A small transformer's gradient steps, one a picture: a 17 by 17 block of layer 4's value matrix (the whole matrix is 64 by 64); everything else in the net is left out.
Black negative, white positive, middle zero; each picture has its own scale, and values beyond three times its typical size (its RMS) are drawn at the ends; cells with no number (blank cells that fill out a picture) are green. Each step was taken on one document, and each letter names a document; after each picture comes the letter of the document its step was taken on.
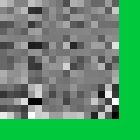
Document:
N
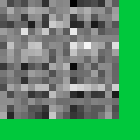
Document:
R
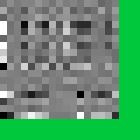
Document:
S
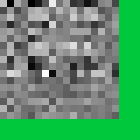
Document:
R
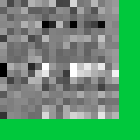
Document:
S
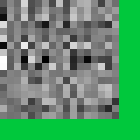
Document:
S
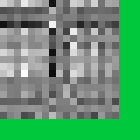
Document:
R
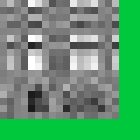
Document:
R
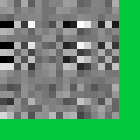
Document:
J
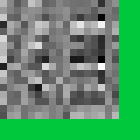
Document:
S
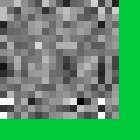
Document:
J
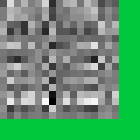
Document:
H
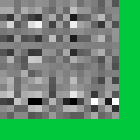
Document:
N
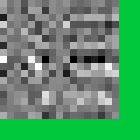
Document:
S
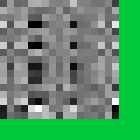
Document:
N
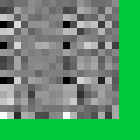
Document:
J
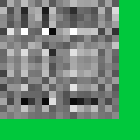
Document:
R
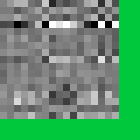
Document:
H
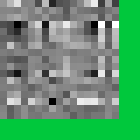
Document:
H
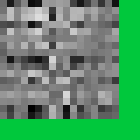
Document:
R
